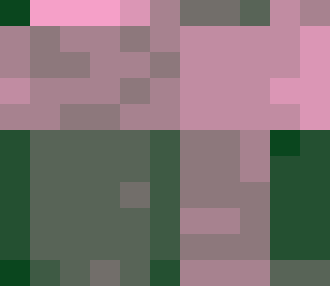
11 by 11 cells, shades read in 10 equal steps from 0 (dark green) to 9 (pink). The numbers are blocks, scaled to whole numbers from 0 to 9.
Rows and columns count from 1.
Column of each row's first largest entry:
2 11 11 10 11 9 9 7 7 7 7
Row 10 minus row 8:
0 0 0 0 -1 0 0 0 0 0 0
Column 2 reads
9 5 5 6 6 3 3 3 3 3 2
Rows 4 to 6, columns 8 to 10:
7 7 8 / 7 7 7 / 5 6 0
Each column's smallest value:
0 2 3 3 3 1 4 4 3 0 1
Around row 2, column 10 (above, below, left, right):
7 7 7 8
